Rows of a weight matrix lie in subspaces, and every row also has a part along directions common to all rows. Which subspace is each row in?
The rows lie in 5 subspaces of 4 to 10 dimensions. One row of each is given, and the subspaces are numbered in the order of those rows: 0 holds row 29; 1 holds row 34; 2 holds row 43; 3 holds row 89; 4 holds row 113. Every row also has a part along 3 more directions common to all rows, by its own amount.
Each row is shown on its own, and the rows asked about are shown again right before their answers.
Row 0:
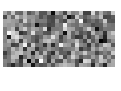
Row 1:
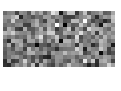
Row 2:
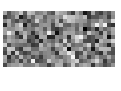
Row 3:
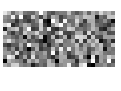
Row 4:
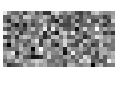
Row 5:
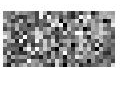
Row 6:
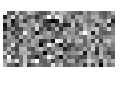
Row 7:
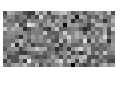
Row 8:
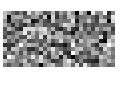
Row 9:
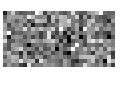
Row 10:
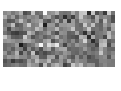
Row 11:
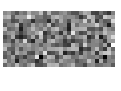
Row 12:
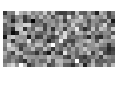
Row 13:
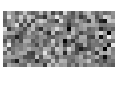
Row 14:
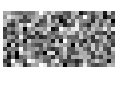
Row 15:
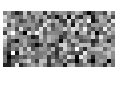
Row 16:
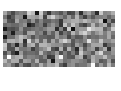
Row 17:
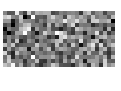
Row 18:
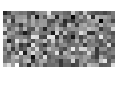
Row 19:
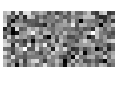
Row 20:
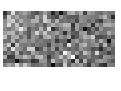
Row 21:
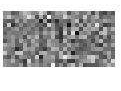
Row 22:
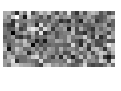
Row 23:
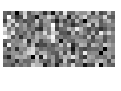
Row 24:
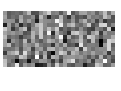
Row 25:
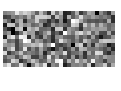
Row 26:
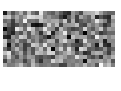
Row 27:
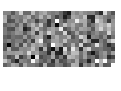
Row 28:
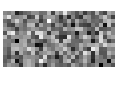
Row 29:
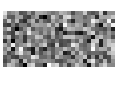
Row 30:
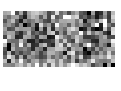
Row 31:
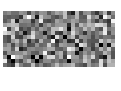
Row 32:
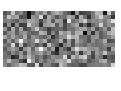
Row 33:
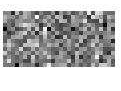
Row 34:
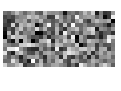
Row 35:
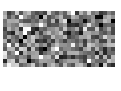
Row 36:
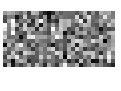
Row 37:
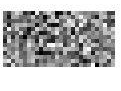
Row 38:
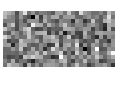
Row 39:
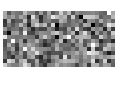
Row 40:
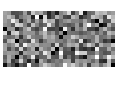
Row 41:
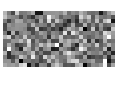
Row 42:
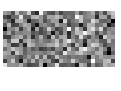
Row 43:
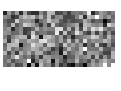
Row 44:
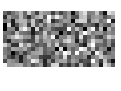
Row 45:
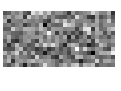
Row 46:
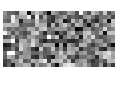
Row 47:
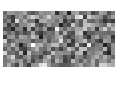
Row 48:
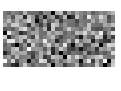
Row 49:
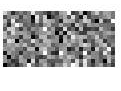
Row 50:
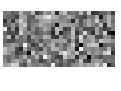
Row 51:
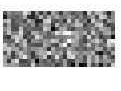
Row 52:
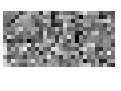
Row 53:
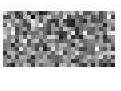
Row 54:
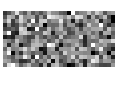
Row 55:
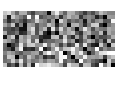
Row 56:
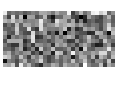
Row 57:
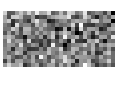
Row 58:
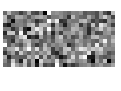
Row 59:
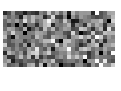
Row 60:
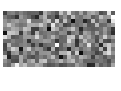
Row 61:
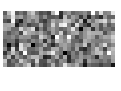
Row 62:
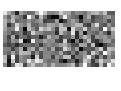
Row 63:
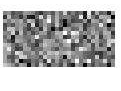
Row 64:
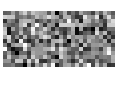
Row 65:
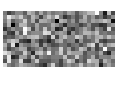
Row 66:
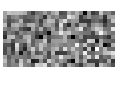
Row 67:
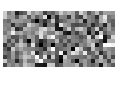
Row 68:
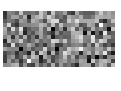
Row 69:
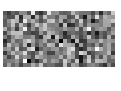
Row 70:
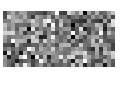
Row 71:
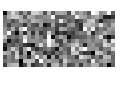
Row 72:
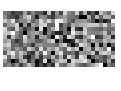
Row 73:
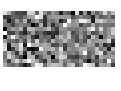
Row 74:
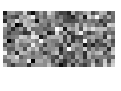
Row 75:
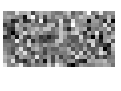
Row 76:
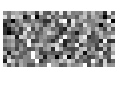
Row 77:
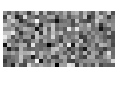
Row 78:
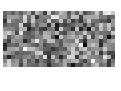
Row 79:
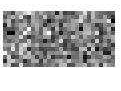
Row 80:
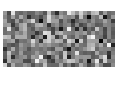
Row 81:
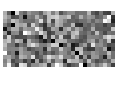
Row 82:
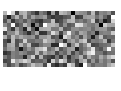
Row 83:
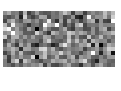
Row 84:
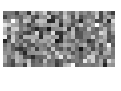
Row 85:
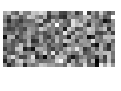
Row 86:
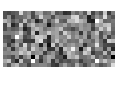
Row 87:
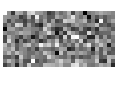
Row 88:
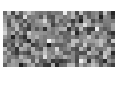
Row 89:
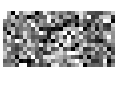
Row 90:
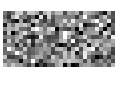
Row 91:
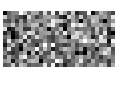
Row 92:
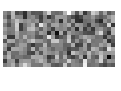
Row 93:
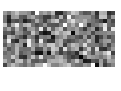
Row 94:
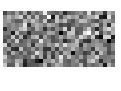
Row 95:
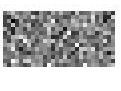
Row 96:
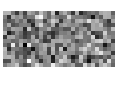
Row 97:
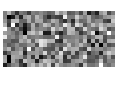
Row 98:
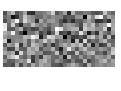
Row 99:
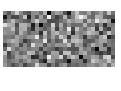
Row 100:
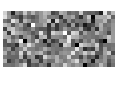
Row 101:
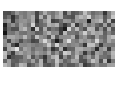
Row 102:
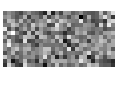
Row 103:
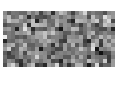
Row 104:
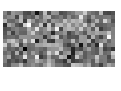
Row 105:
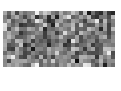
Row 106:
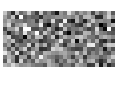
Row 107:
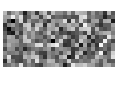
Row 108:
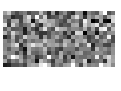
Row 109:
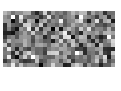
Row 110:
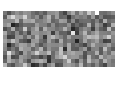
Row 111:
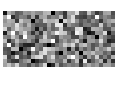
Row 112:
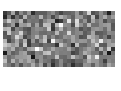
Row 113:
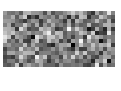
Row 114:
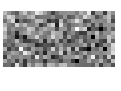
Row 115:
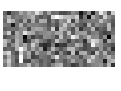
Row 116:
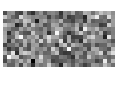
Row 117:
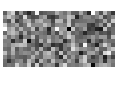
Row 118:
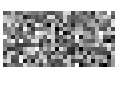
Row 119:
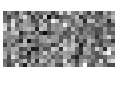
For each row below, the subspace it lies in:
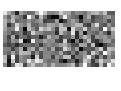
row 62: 4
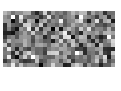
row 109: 3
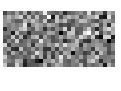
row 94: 4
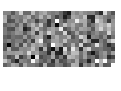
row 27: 3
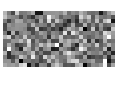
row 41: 3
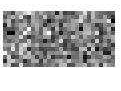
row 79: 0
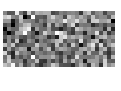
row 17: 0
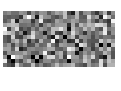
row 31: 4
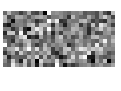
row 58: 4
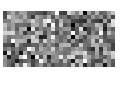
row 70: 0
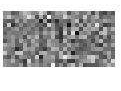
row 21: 4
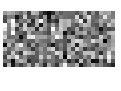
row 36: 4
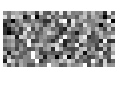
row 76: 3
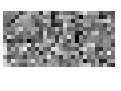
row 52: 1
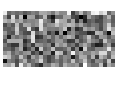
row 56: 4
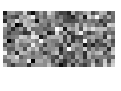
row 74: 2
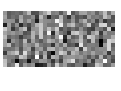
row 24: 4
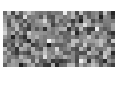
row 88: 1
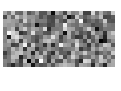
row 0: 1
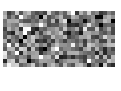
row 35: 1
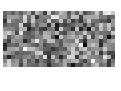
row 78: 3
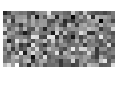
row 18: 2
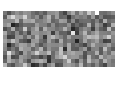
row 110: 0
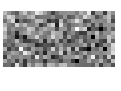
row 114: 4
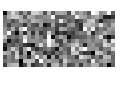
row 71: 3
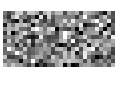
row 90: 2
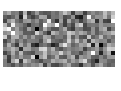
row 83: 3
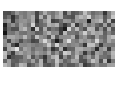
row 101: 1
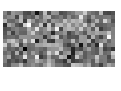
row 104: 3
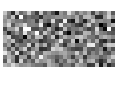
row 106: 1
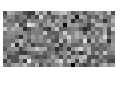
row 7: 1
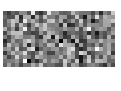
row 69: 1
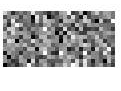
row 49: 2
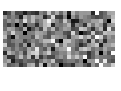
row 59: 0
